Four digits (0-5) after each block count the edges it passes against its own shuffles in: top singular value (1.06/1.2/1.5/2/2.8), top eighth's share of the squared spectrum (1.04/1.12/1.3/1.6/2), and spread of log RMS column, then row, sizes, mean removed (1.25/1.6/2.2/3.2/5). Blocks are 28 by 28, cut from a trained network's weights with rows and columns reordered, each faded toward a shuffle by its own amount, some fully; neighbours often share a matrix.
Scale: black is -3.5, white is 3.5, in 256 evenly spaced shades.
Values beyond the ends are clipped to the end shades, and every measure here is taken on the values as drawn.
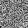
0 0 0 0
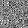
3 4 0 1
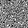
0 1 0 0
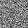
0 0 0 0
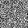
2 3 0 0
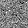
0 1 0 0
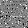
1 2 0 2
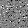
0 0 0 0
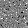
0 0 0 0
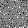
1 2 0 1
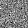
0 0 0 0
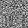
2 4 0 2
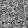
2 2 0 0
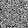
2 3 0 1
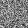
0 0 0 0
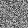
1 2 1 0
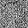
2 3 0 0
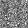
1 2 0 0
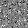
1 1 0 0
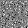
2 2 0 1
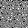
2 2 0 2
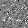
1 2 0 1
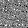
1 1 0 0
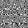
2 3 0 2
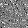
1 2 0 1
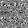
2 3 0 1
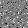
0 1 0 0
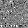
2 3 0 1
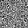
2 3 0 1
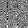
3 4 1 0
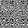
3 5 2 2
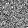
1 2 0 0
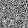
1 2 0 0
